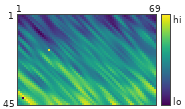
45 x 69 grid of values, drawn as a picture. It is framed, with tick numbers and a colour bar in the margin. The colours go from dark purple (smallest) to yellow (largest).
The values follow a bell shape. Streaks slant down to the right. The field climbs toward the bottom. Two lone cells stand out: one far higher and one far lower than their neighbours.
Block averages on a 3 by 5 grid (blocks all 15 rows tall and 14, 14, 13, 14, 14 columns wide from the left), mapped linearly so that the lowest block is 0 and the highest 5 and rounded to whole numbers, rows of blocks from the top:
00111 | 33333 | 54545
